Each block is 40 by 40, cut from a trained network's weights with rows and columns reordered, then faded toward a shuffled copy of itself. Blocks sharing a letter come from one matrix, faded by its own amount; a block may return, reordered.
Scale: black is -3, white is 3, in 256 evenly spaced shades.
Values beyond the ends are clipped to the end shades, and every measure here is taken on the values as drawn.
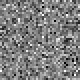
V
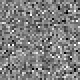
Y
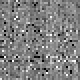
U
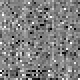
U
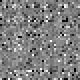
U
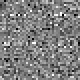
V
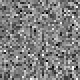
V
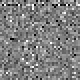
V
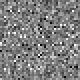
Y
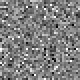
Y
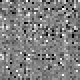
U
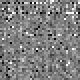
U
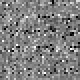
U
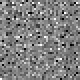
U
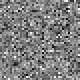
Y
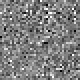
Y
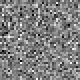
V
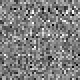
V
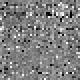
U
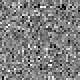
V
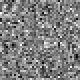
V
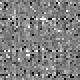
U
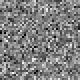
V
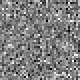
Y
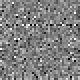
V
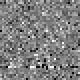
V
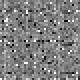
U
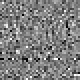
V
